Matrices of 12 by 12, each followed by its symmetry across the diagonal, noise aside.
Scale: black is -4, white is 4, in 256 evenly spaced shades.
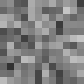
antisymmetric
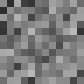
symmetric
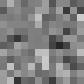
antisymmetric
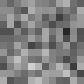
antisymmetric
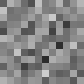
symmetric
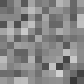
symmetric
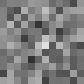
symmetric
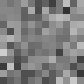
antisymmetric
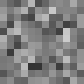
antisymmetric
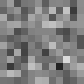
antisymmetric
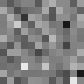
antisymmetric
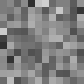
antisymmetric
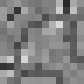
symmetric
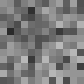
symmetric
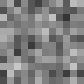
antisymmetric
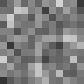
symmetric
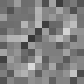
symmetric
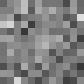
symmetric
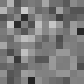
symmetric
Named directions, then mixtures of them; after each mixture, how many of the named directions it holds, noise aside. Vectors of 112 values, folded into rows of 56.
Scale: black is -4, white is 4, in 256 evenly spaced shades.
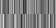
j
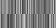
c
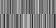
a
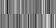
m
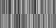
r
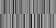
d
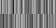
two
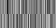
three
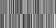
three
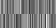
two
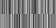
one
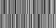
three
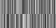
three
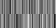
two
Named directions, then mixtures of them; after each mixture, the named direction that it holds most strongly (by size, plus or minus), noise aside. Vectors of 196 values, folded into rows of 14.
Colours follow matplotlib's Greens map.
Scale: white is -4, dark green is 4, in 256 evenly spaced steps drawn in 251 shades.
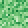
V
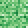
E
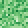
V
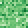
E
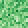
V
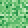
E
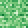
E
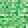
E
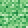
E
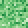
V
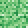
E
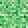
E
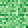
E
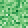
V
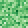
V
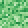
V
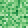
E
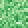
V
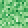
V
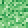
V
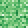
E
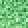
V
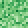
V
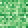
E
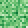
E
